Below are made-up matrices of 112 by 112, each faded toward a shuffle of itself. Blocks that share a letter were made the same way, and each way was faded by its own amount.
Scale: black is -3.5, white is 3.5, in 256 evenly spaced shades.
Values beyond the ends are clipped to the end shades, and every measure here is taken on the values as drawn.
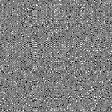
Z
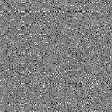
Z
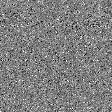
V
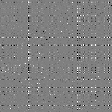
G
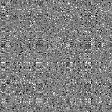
Z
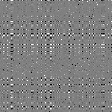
G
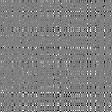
G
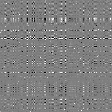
G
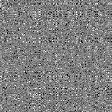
Z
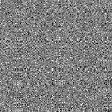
Z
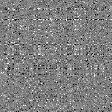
Z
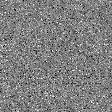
V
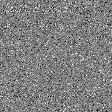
V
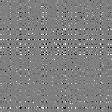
G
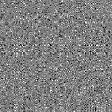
Z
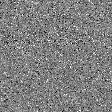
V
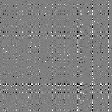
G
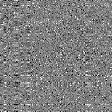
Z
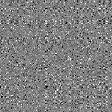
Z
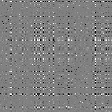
G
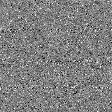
V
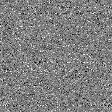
V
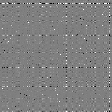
G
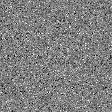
V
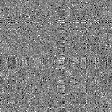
Z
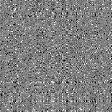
Z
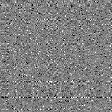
Z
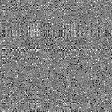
Z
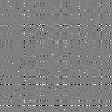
G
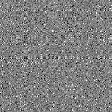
Z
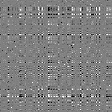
G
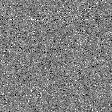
V
